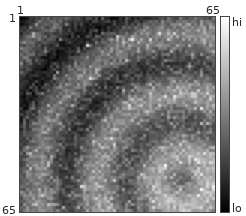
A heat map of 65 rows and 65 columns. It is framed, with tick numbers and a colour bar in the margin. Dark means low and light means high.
Average level on the scale: 40%. Histogram: bell-shaped. Ninth with the highest average: bottom right. Slope: up to the bottom right. Ninth with the lowest average: top left. Rings: centred on the bottom right.
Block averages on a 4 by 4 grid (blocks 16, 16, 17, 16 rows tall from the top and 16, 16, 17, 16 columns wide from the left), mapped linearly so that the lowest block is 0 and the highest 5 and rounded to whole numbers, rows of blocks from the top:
0 0 2 2 / 0 1 2 3 / 2 2 2 3 / 2 3 3 5
